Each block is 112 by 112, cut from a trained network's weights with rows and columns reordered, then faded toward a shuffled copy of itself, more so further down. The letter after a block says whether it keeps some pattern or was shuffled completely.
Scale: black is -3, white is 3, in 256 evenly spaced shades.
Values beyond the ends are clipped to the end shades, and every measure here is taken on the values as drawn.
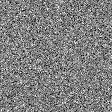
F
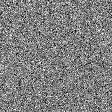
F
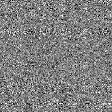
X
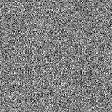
X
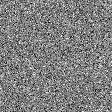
F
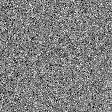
F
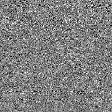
X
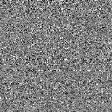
X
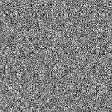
X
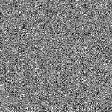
X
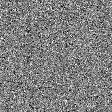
F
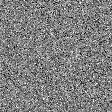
F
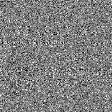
X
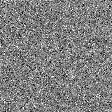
F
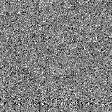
X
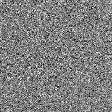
X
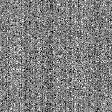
X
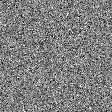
F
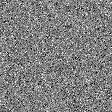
F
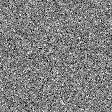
F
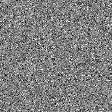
X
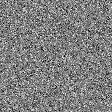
F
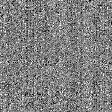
X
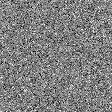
F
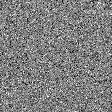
F
